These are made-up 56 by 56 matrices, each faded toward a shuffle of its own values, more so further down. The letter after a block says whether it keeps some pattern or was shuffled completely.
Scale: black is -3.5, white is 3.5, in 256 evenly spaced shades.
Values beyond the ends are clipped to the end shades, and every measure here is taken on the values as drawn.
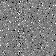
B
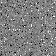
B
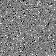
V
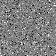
V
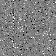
B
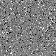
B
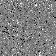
B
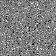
B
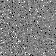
B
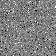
V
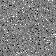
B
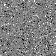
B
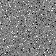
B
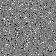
V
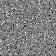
V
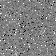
V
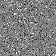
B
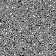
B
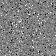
V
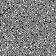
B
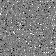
V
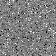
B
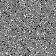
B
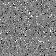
B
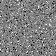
V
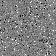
V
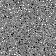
V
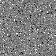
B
